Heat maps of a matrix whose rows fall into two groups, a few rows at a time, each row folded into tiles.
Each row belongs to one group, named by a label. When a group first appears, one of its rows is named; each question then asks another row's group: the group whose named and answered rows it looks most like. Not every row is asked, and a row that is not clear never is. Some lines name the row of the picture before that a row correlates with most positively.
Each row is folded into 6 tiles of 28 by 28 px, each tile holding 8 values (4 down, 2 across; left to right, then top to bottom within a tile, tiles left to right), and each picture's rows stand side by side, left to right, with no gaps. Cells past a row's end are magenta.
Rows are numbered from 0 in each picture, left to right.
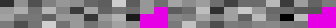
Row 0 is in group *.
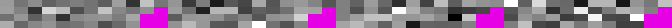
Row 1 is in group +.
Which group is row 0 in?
+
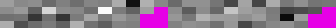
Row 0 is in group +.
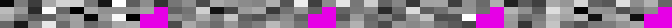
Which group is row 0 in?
*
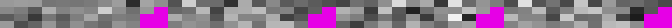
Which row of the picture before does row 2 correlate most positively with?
0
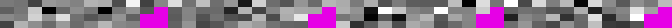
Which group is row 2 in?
+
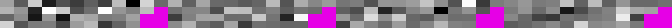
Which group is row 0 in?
+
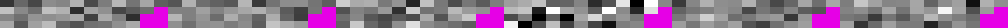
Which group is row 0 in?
*
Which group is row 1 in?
*
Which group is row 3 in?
+
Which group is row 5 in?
+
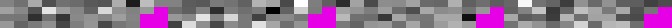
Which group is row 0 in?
+
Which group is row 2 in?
*
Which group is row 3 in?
*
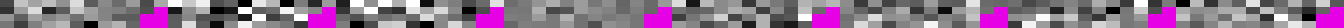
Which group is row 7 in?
*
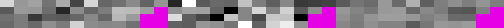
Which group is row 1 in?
*
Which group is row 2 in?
*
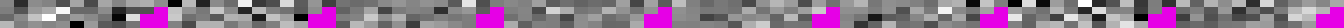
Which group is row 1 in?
*
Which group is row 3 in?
+
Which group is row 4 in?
+
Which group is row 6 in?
*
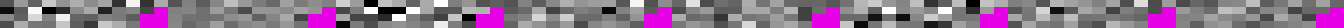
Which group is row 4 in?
*
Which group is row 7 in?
*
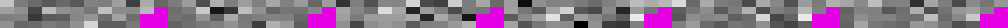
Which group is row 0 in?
+
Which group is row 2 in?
*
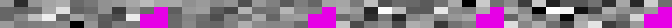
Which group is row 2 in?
+
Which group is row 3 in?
+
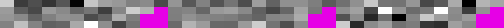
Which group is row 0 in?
+
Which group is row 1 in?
+
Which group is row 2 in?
+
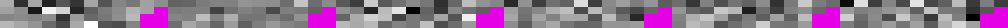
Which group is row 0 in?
+
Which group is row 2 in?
+
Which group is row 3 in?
*
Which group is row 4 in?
+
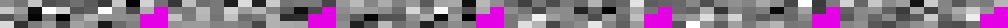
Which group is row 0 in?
+
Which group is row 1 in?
*
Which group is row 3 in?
+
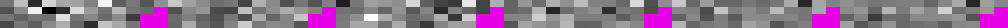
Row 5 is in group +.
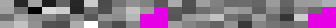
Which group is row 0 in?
+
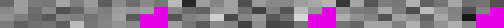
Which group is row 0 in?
*
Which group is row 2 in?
*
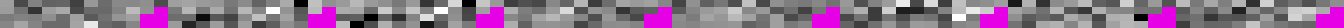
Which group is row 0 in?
+
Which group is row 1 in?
+
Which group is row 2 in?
+
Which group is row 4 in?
*
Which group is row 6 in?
*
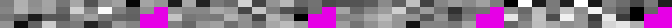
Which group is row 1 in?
*
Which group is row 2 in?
*
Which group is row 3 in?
*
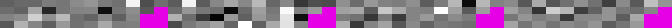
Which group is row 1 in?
*
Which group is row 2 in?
+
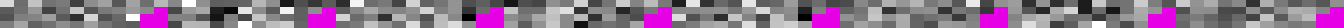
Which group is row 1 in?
*
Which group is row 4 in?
*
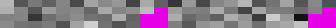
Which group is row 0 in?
+
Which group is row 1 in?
*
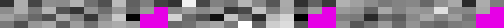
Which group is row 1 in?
*
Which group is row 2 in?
+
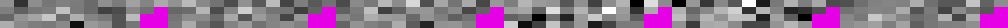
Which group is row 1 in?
*
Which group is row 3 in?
+
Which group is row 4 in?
*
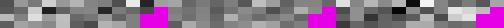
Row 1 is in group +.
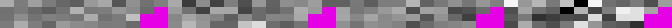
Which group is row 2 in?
*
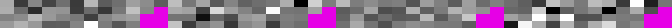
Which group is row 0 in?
+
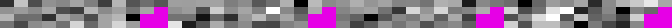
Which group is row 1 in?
+
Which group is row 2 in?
+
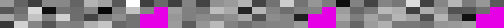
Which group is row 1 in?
*
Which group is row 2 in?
*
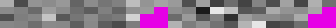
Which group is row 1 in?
+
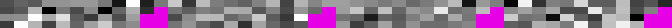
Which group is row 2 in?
+
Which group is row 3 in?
*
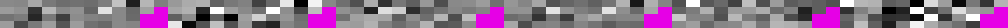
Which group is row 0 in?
+
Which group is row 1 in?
+
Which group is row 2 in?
+
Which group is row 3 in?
+
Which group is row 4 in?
*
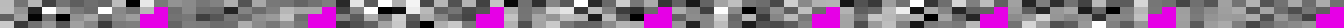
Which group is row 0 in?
+
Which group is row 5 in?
*
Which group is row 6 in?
+
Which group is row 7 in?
*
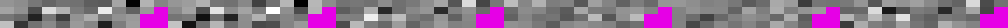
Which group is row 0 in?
+
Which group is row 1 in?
+
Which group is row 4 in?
+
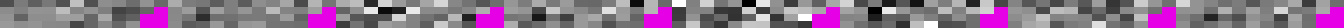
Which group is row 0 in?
*
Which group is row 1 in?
+
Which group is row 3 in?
+
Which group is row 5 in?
+
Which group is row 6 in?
+
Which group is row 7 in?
+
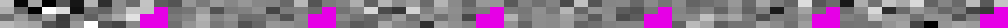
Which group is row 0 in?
+
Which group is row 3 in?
*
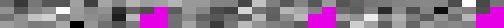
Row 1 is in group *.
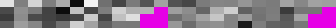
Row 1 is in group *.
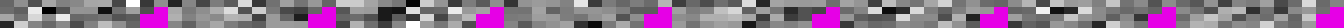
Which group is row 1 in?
*
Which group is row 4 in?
*
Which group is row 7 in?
+
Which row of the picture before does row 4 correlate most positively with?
1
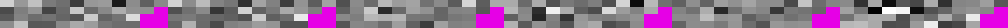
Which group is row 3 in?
+
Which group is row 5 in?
+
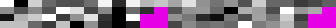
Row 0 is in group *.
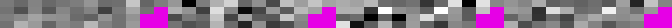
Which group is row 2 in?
+
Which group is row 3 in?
+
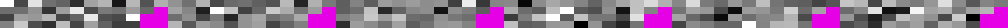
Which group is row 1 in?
+
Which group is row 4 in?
*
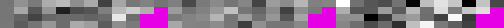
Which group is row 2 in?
+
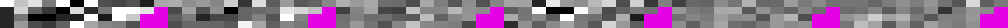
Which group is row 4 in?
*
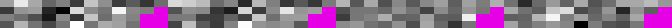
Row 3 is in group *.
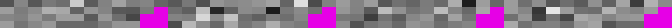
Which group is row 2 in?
+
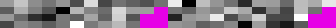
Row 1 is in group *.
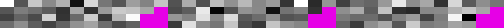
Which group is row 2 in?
*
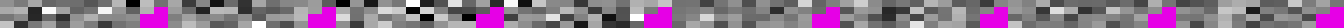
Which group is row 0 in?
+
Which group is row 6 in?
+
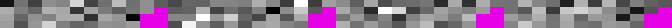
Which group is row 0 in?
*
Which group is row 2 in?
+
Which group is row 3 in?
*
